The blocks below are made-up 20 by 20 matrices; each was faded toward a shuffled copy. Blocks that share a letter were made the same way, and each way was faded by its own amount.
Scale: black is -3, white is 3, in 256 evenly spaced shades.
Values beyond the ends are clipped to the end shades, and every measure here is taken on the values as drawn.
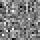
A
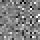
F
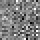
A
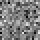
A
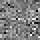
A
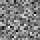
A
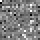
F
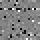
F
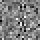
A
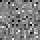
F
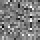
A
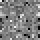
F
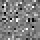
F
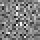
A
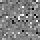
F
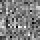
A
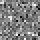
A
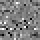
F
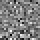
A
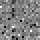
F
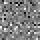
F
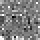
F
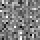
A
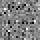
F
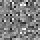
A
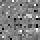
F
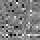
F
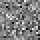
F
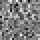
A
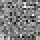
A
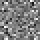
A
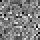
A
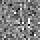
A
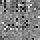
F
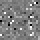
F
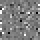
F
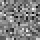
A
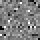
F
